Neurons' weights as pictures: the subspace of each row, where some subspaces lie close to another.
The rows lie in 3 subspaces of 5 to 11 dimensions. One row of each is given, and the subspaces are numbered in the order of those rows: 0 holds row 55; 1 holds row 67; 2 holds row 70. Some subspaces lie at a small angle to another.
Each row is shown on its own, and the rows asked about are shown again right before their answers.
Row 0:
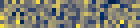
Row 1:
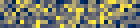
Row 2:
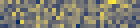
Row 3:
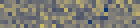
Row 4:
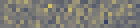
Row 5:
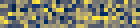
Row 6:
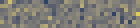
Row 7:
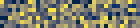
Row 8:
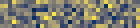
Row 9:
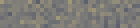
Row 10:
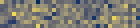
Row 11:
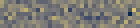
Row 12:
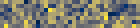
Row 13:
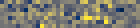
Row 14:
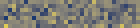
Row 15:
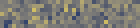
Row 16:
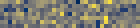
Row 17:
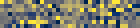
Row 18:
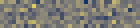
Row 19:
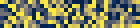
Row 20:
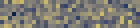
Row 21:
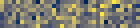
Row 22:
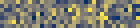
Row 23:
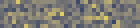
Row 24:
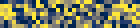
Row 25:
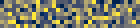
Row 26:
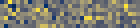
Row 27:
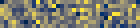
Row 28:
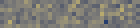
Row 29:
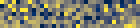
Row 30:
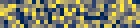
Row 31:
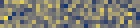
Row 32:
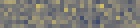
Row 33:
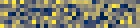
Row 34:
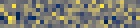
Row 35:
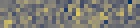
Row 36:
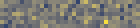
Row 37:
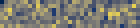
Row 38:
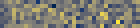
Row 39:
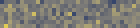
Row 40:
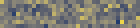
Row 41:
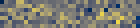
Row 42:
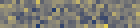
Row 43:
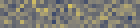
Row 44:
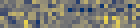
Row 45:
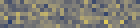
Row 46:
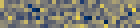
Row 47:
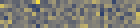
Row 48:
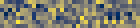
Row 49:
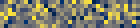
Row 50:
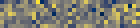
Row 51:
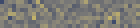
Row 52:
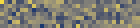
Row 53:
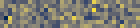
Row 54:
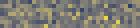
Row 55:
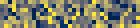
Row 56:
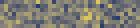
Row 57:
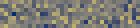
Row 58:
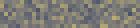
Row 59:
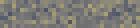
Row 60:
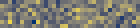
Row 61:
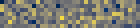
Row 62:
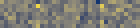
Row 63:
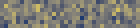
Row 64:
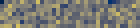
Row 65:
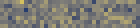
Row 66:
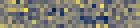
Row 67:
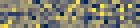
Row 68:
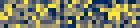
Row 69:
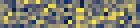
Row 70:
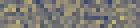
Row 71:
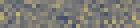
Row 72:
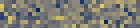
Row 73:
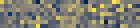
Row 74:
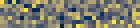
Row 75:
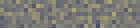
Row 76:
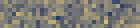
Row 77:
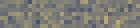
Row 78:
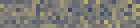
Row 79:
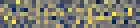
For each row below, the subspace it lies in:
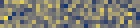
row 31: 1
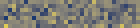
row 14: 0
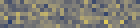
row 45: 2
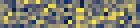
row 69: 0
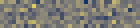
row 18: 2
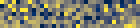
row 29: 2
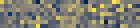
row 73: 1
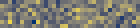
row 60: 2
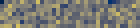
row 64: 1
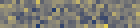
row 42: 2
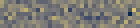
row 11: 0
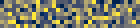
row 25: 2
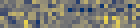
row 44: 2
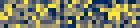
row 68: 2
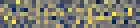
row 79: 0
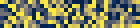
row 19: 0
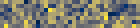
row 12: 2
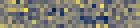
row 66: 2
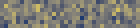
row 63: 2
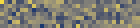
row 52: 2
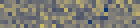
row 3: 2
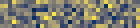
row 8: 2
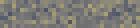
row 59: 2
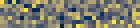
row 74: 2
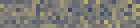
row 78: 2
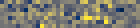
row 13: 2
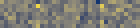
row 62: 2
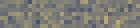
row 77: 2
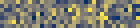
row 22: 2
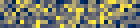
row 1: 2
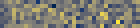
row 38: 2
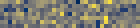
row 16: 2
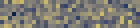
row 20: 1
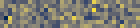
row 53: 1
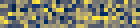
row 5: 2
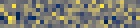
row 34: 0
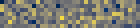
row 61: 0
